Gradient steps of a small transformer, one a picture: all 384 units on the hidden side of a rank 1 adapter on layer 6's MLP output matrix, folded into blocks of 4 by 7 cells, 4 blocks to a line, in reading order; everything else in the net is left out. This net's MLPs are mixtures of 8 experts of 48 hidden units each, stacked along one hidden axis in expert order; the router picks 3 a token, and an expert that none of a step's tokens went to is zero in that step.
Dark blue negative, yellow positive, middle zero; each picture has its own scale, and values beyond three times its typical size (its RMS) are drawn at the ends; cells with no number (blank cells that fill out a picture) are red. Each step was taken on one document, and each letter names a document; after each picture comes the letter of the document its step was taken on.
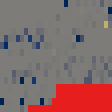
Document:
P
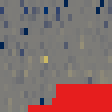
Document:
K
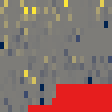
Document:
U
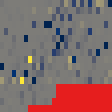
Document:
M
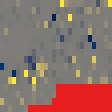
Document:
M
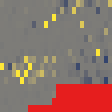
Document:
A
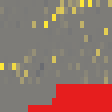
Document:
A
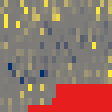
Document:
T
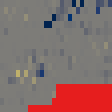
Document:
M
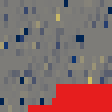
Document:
P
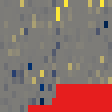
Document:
U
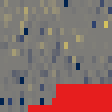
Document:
P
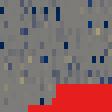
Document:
K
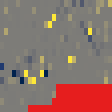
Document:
M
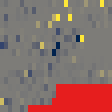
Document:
P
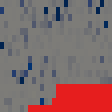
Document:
K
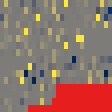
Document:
P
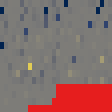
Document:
K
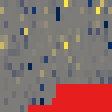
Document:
K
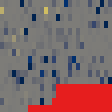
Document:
U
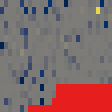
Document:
K
